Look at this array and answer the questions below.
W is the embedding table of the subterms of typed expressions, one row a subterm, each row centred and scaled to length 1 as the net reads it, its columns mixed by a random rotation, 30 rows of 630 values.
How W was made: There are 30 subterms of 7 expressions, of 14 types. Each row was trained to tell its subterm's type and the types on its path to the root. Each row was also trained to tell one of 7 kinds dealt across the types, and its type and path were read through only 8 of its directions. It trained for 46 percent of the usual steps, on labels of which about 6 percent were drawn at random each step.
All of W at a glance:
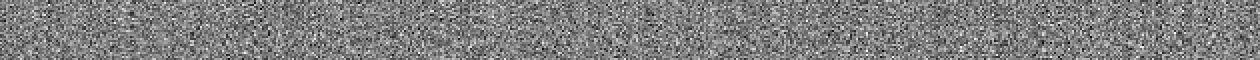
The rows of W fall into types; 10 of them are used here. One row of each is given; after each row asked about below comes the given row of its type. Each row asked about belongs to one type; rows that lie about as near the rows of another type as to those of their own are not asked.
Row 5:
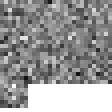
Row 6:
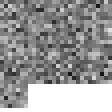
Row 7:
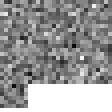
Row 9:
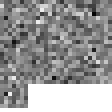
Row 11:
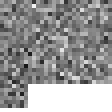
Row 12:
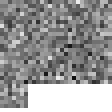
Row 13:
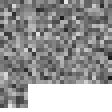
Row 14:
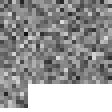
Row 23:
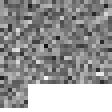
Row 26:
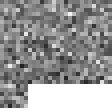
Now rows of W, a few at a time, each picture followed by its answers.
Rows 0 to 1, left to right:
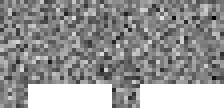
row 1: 5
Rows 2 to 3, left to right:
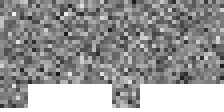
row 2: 23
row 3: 14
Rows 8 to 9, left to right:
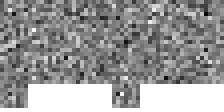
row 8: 5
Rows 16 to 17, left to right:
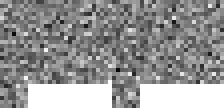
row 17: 23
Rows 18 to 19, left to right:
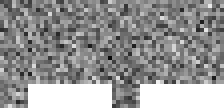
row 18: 13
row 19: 11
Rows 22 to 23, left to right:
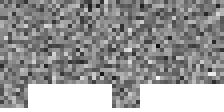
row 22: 6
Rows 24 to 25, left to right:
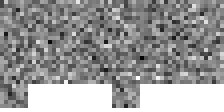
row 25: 23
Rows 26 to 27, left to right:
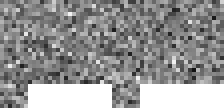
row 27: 13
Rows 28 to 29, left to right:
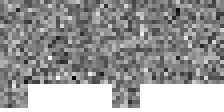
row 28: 12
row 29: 13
